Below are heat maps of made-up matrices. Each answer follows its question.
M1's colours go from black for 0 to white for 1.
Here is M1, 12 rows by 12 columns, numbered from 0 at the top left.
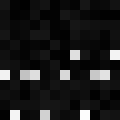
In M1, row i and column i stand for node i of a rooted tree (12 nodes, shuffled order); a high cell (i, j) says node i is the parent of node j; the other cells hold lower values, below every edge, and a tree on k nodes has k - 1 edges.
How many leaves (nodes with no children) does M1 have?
9
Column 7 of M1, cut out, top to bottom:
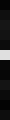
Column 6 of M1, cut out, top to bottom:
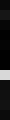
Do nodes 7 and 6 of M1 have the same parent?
no
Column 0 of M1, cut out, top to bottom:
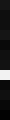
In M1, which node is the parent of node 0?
7
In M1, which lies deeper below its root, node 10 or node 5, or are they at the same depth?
node 10
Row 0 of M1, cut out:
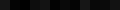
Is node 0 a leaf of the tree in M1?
yes
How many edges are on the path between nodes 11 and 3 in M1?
3
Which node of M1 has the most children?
7
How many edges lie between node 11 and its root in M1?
1
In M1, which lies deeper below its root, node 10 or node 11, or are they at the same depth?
node 10
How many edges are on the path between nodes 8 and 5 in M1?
2
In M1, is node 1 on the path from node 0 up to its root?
no
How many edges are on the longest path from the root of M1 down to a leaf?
2
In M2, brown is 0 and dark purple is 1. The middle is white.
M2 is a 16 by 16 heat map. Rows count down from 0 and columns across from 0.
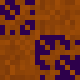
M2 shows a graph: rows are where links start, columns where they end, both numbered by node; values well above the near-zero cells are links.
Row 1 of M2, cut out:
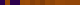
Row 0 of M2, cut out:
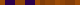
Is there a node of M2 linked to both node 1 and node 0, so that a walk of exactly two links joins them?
yes
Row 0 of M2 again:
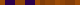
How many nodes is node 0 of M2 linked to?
4
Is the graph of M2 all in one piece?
no
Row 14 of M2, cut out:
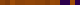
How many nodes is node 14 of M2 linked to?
3
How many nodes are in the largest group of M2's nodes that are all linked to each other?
4
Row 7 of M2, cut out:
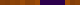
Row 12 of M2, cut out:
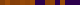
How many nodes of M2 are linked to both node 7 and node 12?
2
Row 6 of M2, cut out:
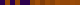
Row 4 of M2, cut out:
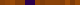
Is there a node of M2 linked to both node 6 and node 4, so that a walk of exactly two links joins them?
yes
